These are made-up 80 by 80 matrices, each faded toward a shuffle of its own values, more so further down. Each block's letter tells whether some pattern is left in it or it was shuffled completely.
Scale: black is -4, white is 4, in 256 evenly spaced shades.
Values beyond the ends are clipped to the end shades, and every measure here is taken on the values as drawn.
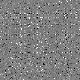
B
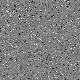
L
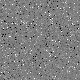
L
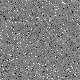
L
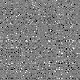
B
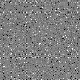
B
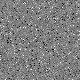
L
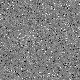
L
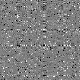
B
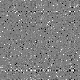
B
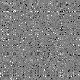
B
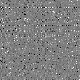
B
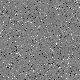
L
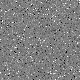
L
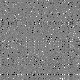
B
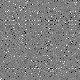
B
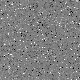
L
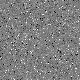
L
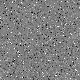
L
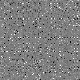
B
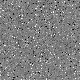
L
